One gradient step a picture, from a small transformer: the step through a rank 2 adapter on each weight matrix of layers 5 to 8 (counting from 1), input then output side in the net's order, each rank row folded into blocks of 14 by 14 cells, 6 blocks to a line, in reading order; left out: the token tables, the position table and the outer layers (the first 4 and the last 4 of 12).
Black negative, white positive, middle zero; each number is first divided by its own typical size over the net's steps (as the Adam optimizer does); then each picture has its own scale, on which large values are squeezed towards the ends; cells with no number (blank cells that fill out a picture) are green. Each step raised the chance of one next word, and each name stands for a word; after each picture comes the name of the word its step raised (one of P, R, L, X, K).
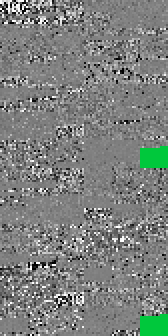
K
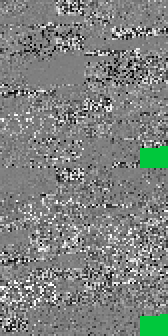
K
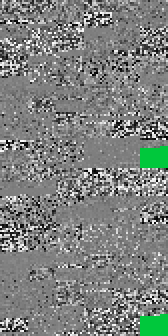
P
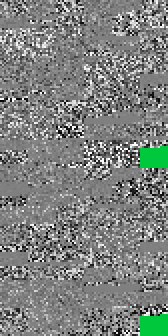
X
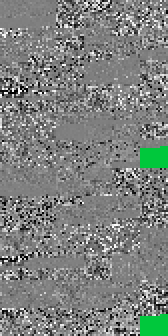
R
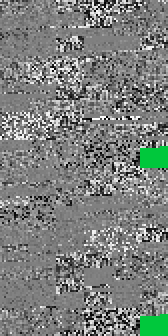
R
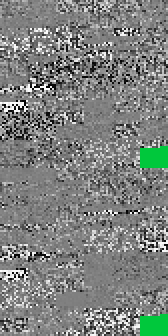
P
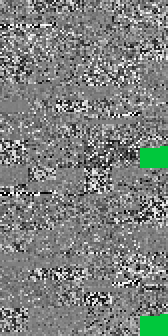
X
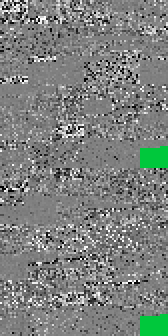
K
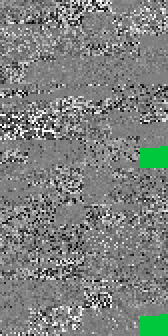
R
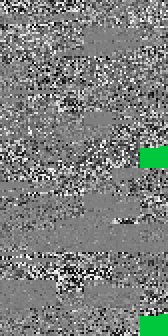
X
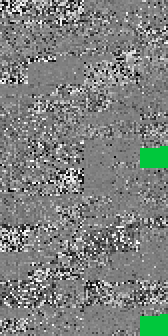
K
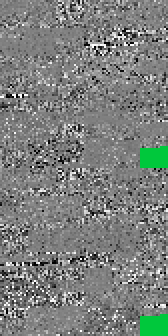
K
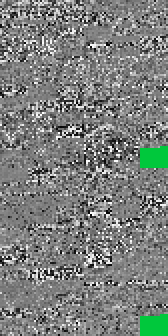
X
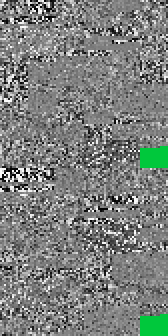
X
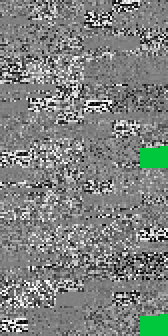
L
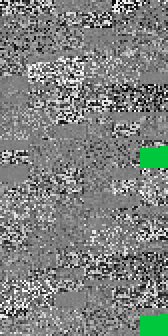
L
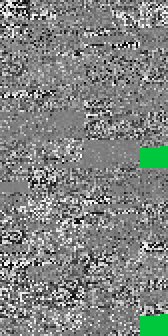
L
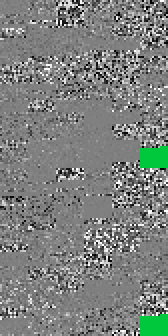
K
